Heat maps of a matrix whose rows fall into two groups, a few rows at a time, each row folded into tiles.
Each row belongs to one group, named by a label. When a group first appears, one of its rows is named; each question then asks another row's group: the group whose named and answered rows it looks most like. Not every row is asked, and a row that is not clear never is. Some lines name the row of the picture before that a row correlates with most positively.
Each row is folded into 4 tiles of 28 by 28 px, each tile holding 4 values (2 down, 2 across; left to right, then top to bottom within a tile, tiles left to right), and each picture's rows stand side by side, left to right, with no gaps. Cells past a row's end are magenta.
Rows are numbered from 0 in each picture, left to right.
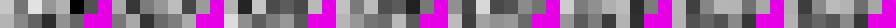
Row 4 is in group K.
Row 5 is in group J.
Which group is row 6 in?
J
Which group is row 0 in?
J
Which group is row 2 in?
K
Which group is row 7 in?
J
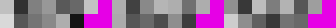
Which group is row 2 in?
J
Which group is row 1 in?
J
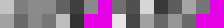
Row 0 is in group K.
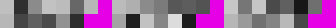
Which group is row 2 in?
K
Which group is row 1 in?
K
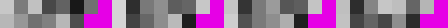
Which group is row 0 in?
K
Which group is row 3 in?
J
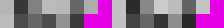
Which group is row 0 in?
J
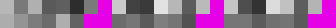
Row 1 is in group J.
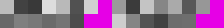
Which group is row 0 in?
J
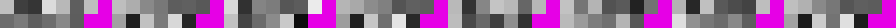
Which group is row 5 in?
K
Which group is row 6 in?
K
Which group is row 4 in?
J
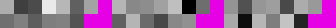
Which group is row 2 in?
K
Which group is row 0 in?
J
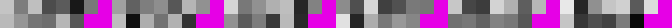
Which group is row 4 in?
J
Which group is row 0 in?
K
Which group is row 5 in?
J
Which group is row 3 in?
K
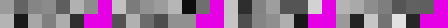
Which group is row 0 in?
K
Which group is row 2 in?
K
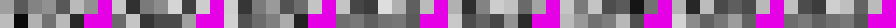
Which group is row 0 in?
K
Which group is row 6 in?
K
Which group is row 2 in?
K
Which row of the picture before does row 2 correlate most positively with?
2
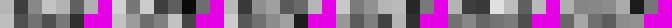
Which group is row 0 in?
J
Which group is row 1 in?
K
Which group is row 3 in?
J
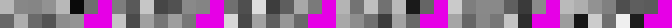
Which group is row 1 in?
K
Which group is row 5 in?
K
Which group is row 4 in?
K
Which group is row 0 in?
J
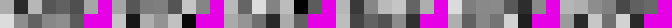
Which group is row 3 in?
J
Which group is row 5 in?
K
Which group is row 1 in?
K
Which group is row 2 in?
J
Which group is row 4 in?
K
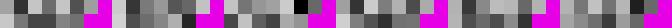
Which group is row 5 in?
J
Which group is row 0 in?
J
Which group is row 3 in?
J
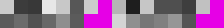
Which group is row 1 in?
K
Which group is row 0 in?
J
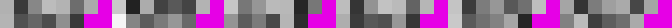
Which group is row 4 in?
K
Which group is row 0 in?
J
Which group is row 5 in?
J
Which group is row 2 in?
J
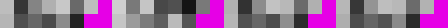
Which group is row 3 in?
J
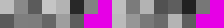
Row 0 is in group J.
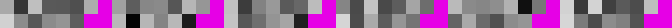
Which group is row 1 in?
K
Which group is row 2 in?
K
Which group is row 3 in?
K
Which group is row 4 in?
J
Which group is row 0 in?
K
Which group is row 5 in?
K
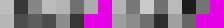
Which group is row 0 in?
J
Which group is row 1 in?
J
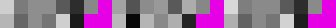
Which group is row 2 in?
K
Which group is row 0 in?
K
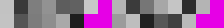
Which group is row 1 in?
J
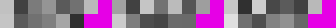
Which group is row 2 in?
K
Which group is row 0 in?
K
